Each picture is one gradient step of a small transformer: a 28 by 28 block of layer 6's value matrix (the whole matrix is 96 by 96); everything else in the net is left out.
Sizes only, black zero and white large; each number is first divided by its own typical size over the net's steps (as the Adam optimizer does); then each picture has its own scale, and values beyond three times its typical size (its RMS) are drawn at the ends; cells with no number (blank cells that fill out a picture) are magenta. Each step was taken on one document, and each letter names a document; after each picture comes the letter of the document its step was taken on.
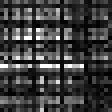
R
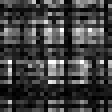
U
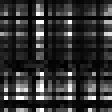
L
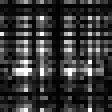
L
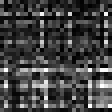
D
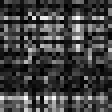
U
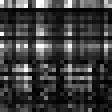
L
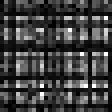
R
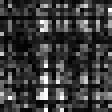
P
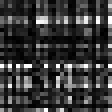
P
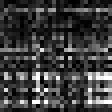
D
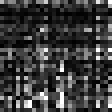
P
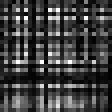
R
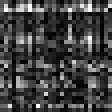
D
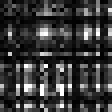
P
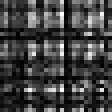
U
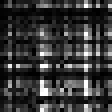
P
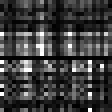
L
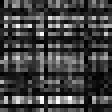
R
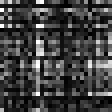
D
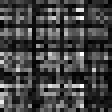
R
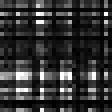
L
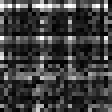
D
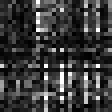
P
